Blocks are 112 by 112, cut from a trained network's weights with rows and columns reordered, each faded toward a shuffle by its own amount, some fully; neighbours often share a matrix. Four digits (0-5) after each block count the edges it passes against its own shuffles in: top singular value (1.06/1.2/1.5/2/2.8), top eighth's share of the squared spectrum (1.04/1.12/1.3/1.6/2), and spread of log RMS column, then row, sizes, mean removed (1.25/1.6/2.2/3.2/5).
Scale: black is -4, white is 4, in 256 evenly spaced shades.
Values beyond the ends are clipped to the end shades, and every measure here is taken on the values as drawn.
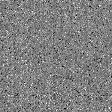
2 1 0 0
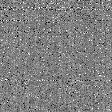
3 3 0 2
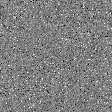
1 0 0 0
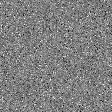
0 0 0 0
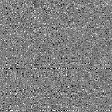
4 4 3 3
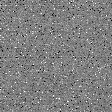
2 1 0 0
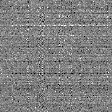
4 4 3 2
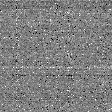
3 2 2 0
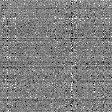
4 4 3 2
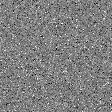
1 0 0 0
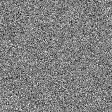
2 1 0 0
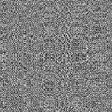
4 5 3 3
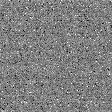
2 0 0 0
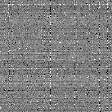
4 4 3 1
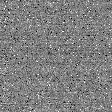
2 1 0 0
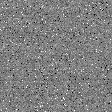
1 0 0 0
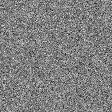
1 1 0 0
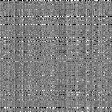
4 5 1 4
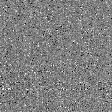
2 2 0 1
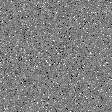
0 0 0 0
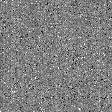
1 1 0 1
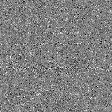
3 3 1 2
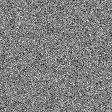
1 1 0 0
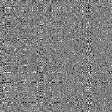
4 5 3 3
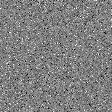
1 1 0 0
